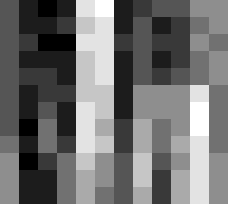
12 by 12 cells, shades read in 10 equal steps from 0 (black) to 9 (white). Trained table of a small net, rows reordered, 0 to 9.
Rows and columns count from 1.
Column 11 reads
5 4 5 4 4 8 9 9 8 8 8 8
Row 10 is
5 0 2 4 7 5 3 7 3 5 8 5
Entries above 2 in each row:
7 6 6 6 7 8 9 9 9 10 9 9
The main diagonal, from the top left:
3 1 0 1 7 7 1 6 4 5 8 5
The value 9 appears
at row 1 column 6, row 7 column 11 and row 8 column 11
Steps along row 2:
down same up up up down up down up up up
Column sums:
43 12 21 23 87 82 21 56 34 50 80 55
